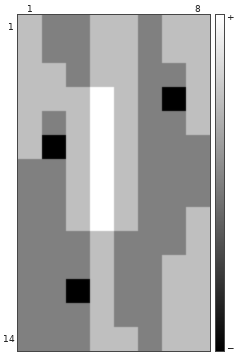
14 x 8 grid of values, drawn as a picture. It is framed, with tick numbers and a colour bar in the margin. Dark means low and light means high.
Stripes: upright, repeating 2 times. Lone odd cells: 3, each lower than its neighbours. Calmest part: middle right.
